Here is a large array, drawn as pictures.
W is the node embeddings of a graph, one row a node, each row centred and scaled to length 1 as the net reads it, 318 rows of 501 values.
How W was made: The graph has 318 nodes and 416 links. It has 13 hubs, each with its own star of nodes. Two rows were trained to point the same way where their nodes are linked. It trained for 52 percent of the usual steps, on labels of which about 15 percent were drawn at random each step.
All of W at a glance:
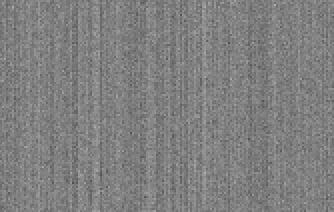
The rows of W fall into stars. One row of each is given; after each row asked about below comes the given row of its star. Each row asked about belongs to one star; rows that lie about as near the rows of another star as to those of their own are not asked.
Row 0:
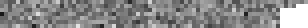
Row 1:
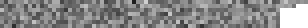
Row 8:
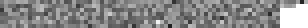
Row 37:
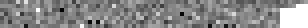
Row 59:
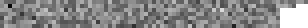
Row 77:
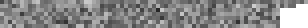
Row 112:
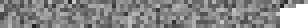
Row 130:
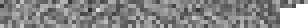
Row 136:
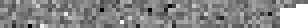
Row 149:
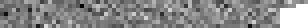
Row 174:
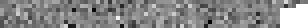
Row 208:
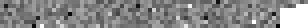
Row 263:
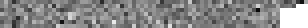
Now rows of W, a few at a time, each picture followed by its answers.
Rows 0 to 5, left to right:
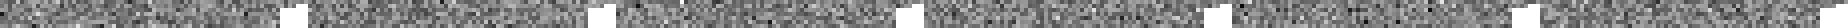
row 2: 149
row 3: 8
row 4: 8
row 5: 8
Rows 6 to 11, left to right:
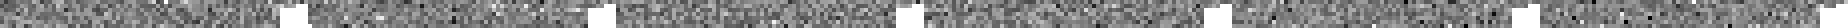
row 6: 77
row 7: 149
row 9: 174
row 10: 77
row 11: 77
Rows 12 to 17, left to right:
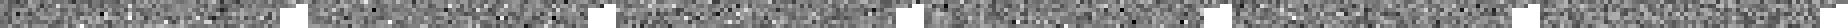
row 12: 37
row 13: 1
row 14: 263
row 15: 8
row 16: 59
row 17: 174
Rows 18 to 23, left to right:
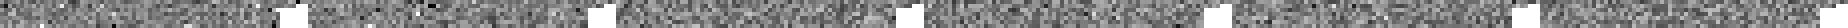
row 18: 208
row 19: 208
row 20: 263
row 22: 112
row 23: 59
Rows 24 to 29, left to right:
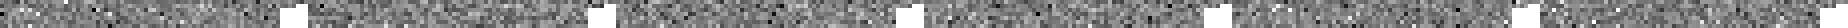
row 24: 130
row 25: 174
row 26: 149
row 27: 59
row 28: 174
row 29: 0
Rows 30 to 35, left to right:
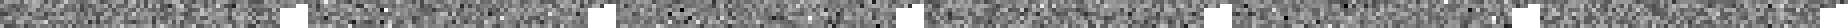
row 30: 149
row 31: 1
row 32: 1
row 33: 0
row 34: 174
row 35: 59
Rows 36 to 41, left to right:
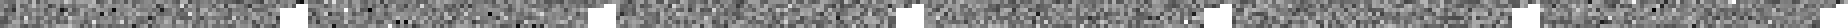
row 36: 263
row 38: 112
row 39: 130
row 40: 37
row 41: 263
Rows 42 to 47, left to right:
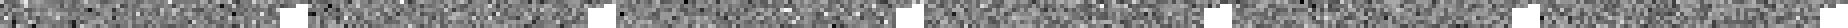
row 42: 0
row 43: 149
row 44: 112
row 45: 208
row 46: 37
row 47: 112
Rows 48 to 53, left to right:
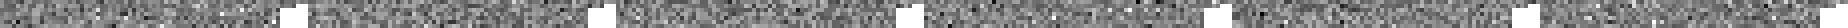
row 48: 77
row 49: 174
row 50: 1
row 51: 37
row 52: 130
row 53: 263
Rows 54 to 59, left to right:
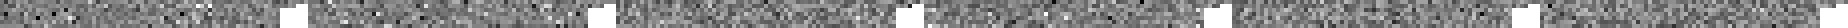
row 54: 1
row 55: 0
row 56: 149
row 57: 136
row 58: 59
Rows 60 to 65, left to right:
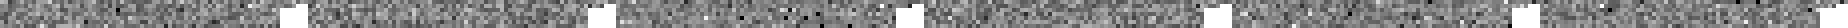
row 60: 136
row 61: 174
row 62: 112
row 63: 208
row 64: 208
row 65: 208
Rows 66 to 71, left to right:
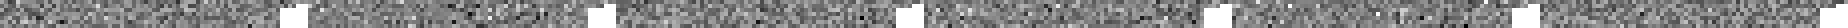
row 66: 263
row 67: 149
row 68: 149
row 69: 59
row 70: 37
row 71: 130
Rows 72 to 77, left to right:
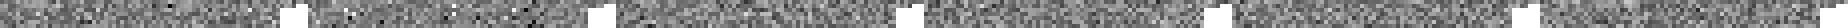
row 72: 0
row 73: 37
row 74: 0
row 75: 208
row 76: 136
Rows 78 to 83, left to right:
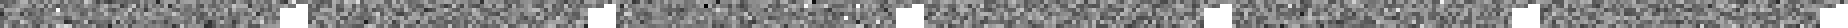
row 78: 174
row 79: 77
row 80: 208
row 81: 136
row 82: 208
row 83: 149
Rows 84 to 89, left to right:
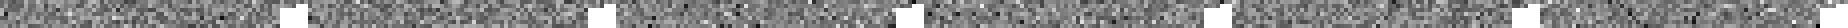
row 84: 77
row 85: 1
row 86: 208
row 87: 263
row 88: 263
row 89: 149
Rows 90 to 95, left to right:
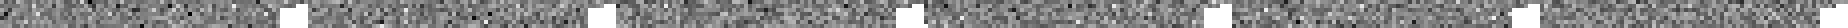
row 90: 130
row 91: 1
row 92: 59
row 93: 149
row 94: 174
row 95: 149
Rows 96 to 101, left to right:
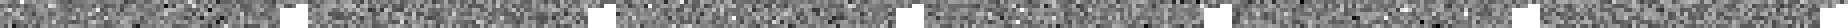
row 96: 136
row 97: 174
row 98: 130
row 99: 136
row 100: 112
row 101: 136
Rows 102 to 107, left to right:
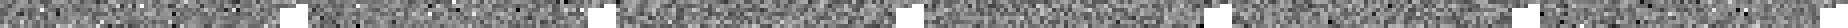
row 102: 174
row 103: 136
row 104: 1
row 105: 37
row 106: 263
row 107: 0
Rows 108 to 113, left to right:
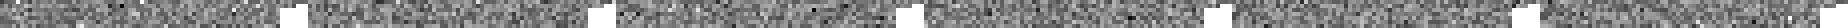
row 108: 0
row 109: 8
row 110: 8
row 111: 208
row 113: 136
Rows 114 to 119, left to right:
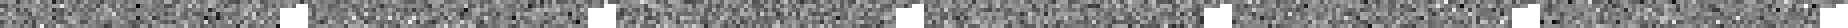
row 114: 208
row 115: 59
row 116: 8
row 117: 174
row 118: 112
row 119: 112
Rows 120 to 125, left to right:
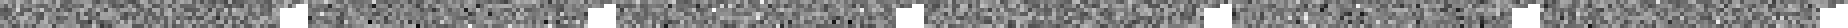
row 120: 136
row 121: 8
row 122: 136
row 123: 77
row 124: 130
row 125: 77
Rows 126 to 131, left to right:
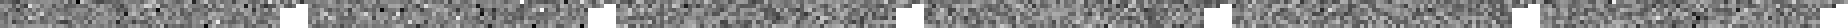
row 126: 59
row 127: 174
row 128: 77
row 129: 263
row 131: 130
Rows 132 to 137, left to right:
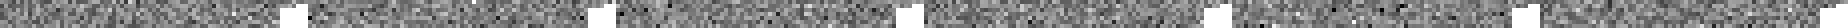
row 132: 77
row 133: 112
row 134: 149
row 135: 77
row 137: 37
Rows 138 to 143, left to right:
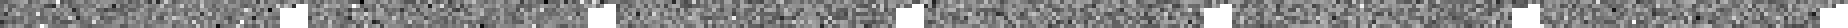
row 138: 1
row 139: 174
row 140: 130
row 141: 37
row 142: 263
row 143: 1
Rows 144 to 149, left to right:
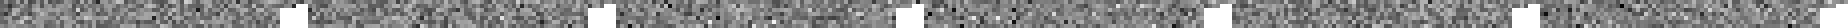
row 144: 149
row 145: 0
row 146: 263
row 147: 149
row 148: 0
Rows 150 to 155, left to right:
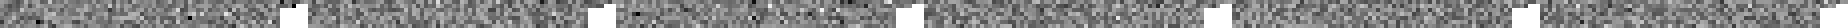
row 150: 112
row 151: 149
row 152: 37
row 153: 149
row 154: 130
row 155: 1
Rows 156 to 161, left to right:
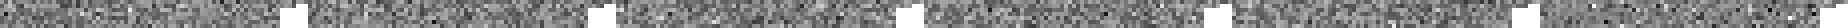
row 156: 0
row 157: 8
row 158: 1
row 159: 1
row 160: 136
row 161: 130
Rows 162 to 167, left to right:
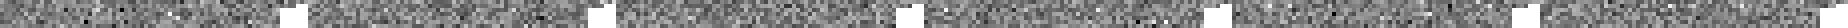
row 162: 77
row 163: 136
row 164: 130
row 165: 1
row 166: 263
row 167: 37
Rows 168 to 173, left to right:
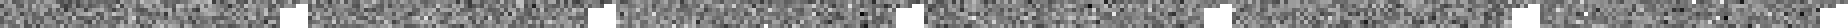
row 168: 37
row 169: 263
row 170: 130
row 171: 149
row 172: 77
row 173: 77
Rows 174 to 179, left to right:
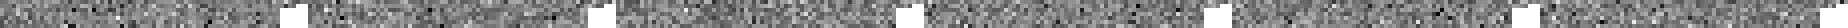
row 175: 77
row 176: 149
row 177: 8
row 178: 208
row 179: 263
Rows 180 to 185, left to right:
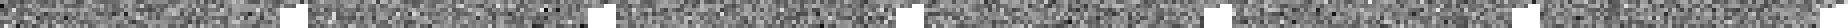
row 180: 59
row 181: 174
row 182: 130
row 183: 174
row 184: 263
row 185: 208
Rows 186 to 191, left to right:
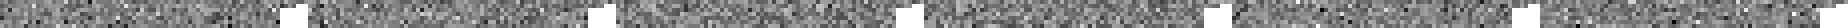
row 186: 130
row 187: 263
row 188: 37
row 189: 136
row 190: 130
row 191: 8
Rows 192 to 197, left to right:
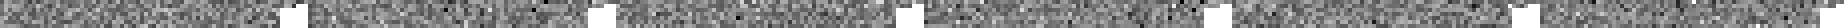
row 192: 1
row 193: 174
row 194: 136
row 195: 1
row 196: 136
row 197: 77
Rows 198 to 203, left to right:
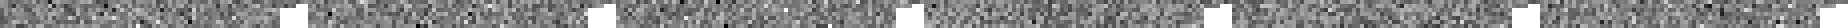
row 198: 263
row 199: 8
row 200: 8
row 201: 59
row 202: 59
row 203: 8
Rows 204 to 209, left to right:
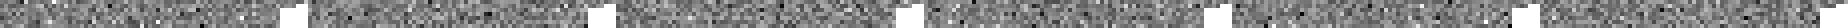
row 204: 8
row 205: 37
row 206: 149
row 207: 130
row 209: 208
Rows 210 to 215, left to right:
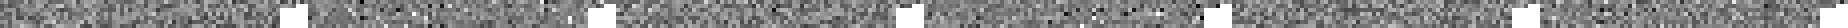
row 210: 112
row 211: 174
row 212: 77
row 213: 112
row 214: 1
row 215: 263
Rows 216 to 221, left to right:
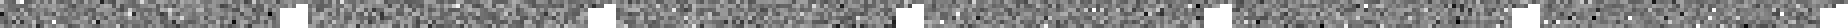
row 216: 0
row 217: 77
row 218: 174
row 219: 112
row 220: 59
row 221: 112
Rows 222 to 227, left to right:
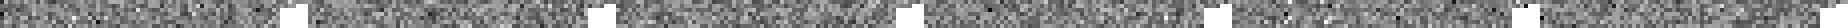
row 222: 149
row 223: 0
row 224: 77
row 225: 149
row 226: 1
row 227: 37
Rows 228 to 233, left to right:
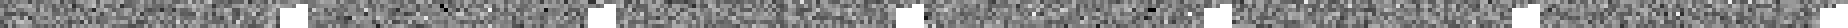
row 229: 174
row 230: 149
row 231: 130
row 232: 1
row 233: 208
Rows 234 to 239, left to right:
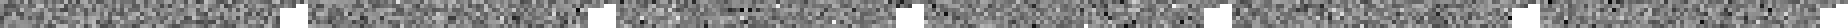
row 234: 112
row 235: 1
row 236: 59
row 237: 8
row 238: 208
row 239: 59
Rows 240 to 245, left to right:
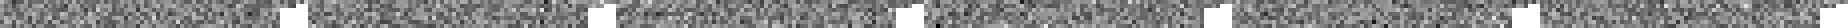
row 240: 112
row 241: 136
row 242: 8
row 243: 263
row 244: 263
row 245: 1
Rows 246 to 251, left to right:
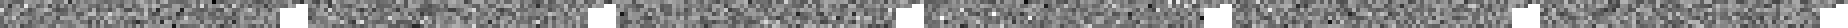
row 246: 37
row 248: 8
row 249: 0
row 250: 0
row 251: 208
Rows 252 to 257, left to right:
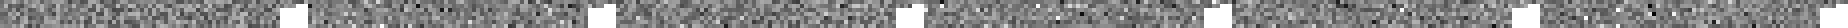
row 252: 8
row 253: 77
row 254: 1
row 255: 37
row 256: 1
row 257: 0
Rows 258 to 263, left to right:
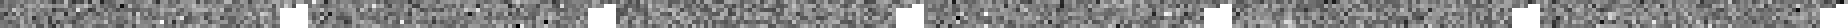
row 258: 0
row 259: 8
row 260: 149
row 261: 77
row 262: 130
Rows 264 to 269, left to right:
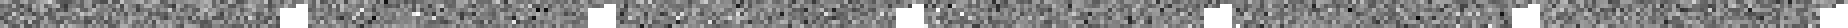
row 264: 136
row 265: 59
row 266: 263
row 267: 59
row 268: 136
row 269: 208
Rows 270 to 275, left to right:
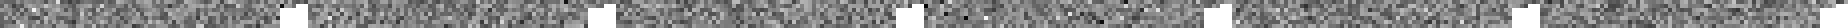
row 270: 0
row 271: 136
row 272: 0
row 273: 37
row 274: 59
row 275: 37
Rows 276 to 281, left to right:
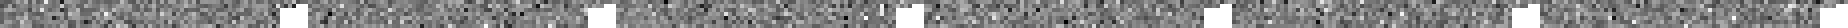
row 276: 174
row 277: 8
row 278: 130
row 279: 263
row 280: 77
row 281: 1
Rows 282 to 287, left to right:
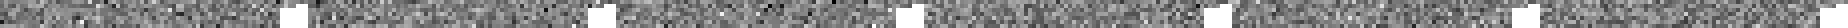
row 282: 1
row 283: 59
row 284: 136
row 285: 8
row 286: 263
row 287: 136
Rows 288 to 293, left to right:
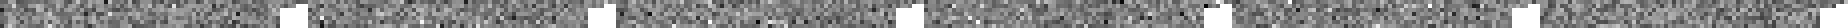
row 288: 8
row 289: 263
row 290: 263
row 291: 59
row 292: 1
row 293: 263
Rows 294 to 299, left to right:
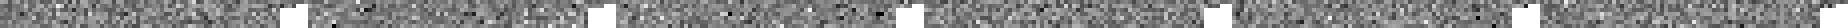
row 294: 112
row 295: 37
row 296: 59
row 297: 174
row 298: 1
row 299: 112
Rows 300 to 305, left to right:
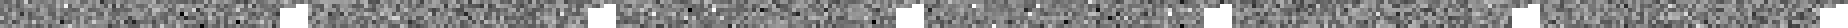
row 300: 8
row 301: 136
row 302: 1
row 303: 136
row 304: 37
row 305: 8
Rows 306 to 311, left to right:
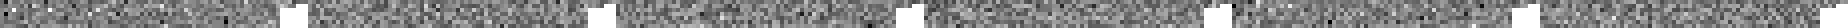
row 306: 59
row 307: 208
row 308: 130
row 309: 59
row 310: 37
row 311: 130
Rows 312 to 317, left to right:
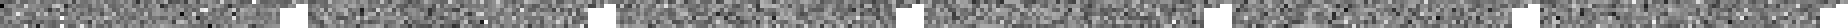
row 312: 37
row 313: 0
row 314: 59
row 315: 263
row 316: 263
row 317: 263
